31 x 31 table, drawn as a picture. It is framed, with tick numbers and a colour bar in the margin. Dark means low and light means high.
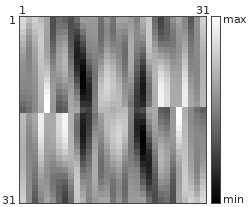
There is no overall slope. A half turn leaves it unchanged. The grain runs up and down.
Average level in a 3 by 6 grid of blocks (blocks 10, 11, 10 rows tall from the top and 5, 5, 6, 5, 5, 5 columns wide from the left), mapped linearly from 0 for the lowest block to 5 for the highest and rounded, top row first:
501233 / 541045 / 332105
